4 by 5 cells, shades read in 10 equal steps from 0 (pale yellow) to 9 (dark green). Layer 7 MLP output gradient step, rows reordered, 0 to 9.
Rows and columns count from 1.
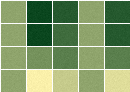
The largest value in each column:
4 9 8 4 8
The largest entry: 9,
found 2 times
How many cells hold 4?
8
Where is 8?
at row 1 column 3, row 1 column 5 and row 2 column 5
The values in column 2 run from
0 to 9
